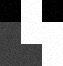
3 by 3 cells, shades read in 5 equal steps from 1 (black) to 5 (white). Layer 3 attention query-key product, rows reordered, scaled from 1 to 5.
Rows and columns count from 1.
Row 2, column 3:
5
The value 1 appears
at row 1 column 1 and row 1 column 3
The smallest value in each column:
1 2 1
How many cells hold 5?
4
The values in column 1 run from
1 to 2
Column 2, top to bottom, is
5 5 2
